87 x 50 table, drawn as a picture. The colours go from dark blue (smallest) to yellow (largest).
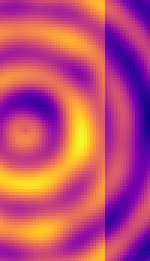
The values follow a bell shape. Rings spread out from the middle left. Overall the values sit about 50% of the way up the scale. A vertical seam about 70% of the way across splits the table, and the left part is higher.
